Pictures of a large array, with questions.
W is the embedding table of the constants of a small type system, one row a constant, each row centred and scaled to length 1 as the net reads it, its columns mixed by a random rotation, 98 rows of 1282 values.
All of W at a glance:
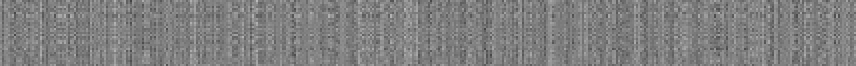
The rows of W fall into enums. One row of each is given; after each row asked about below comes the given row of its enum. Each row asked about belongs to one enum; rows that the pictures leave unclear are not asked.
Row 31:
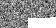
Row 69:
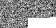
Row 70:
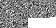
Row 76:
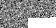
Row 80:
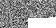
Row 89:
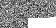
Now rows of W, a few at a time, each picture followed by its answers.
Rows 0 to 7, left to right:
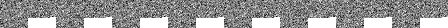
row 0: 76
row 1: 89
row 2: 76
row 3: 70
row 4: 76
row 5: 80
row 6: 69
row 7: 70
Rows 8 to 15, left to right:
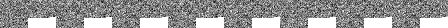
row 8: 80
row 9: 31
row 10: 89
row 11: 31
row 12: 89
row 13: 69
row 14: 89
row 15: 89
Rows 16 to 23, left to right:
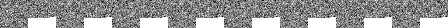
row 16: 89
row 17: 31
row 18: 76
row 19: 31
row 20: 76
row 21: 31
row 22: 80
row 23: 31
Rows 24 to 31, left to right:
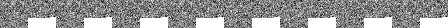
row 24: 31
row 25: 31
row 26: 80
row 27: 31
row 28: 89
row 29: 76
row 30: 80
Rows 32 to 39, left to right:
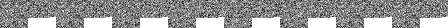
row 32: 89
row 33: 89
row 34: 70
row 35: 76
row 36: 69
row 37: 76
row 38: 89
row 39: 89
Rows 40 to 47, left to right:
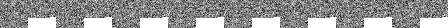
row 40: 31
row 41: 80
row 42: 76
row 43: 69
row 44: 69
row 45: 31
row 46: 69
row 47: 76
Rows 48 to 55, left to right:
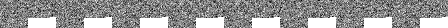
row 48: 69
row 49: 80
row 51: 31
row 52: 31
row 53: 76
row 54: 69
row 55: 89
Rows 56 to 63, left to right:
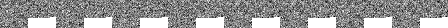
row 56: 89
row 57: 70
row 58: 69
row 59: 80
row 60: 31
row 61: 31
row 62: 89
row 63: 31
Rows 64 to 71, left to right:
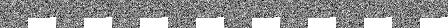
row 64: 31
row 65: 69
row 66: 69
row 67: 80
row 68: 76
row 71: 80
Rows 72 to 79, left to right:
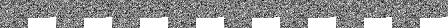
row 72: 89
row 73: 69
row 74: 69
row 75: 70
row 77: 89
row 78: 31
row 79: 89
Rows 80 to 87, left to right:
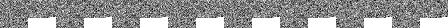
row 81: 89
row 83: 80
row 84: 80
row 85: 89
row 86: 76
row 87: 31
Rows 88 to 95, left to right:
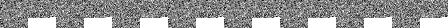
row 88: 76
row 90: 80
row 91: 76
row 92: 76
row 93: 76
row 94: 89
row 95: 80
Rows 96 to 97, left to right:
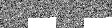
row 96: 76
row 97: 69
